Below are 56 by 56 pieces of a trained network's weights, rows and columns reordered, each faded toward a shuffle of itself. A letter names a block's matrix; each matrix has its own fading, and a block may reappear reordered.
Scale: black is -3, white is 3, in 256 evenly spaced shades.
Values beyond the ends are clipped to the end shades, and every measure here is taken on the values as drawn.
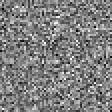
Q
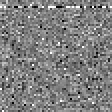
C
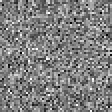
Q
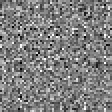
C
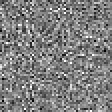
C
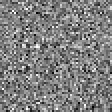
C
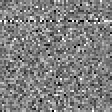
C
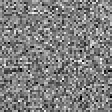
Q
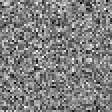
Q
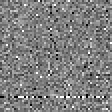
C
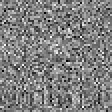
Q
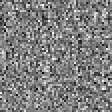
Q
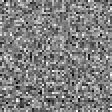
Q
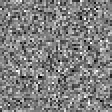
C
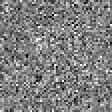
C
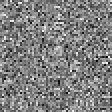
Q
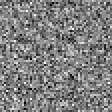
Q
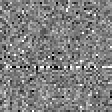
C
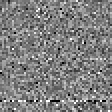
C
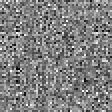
Q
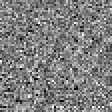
C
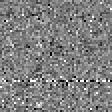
C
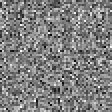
Q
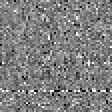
C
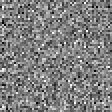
C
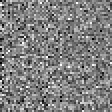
C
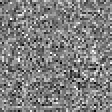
Q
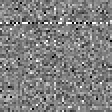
C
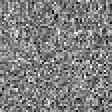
Q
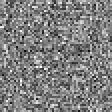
Q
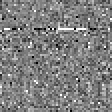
C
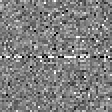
C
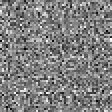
Q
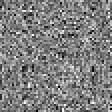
Q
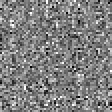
C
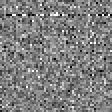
C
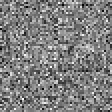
Q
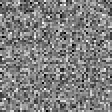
Q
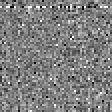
C
